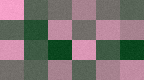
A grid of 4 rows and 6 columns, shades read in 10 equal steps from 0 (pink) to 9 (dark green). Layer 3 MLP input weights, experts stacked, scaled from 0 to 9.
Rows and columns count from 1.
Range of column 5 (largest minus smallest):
5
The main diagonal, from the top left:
0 8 9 6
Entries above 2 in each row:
5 4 4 5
